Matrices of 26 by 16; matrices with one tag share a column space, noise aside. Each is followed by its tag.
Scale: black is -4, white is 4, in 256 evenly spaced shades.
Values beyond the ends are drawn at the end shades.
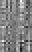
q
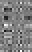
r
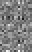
r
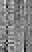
q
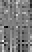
q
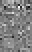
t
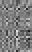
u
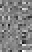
r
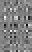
r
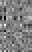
r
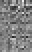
t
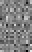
r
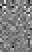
t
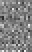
r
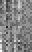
q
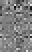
t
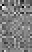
t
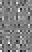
r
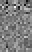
t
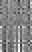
q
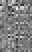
t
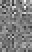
t
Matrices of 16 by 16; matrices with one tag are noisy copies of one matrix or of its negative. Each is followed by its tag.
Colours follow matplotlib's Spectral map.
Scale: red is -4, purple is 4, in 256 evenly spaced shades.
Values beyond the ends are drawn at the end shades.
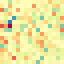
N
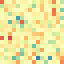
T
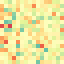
N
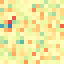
N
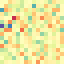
N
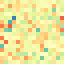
N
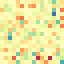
T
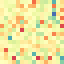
T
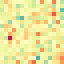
T
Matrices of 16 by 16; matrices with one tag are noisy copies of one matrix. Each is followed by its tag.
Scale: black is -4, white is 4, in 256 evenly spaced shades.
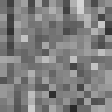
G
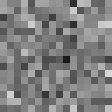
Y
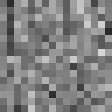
G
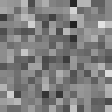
Y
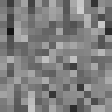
G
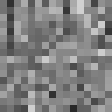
G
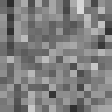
G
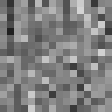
G
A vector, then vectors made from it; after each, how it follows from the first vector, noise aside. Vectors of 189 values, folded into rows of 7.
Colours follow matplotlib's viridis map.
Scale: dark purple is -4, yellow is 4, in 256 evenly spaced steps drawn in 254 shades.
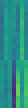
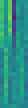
reversed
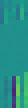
partly zeroed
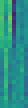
reversed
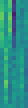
reversed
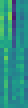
reversed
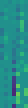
partly zeroed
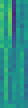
reversed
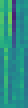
reversed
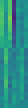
reversed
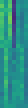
reversed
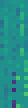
partly zeroed
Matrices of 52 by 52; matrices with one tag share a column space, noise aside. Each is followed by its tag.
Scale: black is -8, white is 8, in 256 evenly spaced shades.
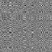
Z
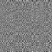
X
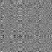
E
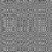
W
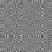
E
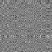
E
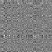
E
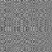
W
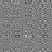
E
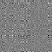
E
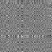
E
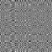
X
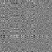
E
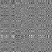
E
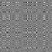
Z
